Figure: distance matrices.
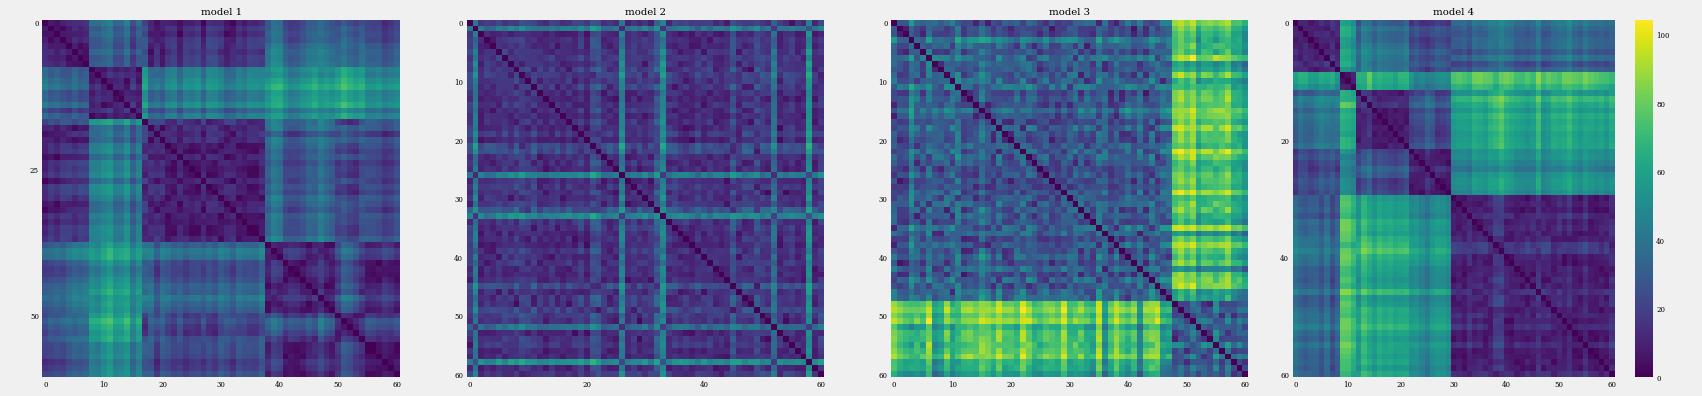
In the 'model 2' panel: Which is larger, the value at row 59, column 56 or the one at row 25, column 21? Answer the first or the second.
the second
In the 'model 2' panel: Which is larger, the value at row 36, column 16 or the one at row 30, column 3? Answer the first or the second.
the second
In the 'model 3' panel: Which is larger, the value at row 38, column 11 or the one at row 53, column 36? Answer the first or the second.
the second
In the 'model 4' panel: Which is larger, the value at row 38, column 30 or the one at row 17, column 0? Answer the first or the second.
the second
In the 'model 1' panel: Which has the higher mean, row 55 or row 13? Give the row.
13
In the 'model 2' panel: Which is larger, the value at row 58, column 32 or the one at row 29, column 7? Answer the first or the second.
the first
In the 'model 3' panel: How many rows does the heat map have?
61
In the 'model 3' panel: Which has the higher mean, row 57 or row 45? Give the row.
57
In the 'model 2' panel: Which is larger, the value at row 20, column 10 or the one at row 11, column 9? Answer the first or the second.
the second
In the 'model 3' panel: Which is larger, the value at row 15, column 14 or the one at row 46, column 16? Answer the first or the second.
the second
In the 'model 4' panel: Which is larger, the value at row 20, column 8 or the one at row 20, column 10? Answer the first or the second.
the second
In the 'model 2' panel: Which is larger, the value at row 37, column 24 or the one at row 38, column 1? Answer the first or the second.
the second
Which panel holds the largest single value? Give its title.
model 3
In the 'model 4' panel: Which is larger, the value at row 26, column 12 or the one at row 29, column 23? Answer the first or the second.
the first
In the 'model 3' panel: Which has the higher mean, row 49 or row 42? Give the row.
49
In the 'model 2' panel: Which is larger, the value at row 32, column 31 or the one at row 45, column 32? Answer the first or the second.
the first
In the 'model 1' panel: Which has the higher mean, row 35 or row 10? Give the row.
10
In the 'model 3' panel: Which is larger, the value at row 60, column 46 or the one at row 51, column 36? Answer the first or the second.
the second
